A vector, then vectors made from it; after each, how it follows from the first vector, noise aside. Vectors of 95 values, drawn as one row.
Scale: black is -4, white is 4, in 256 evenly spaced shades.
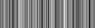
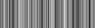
copied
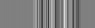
partly zeroed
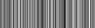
sign-scrambled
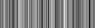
copied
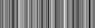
copied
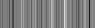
partly zeroed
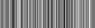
sign-scrambled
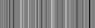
partly zeroed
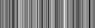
copied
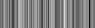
copied
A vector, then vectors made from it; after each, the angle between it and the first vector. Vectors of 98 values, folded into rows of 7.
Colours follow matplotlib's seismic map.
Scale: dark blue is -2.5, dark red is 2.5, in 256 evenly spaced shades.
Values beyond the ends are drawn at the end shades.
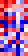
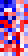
nearly opposite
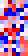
partly aligned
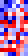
nearly opposite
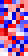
orthogonal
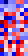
nearly opposite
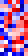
orthogonal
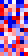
orthogonal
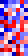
nearly opposite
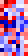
nearly parallel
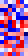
partly opposed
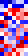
partly opposed
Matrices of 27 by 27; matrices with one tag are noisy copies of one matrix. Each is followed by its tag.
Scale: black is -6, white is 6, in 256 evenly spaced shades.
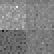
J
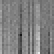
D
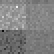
J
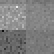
J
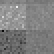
J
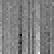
D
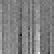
D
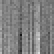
D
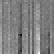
D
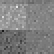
J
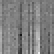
D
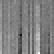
D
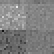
J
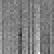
D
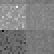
J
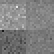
J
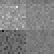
J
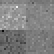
J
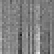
D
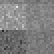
J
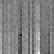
D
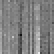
D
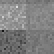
J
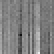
D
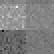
J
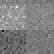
J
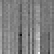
D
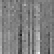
D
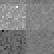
J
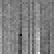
D
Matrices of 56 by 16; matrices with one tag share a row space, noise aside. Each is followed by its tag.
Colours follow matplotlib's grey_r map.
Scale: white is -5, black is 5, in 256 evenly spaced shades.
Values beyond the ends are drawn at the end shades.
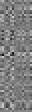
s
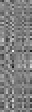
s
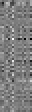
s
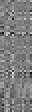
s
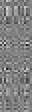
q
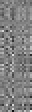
s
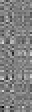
s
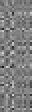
s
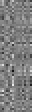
s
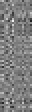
s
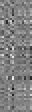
s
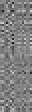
s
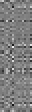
s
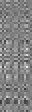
q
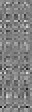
q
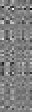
s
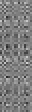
q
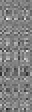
q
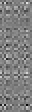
q
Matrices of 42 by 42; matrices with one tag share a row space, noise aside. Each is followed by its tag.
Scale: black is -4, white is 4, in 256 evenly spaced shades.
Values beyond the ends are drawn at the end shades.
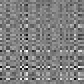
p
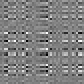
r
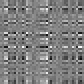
r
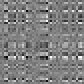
r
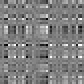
r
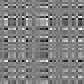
r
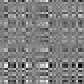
r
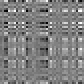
r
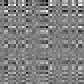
r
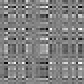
r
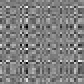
p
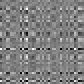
p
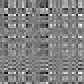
r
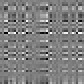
r
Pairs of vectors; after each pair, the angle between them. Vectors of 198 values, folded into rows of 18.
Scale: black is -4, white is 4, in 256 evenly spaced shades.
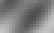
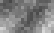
nearly parallel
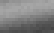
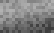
nearly parallel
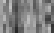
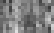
nearly opposite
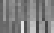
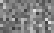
partly aligned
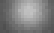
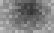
nearly opposite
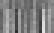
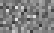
orthogonal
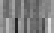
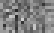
partly aligned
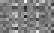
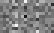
nearly parallel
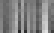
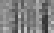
nearly opposite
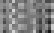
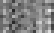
nearly opposite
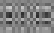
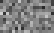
partly opposed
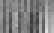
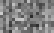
partly aligned
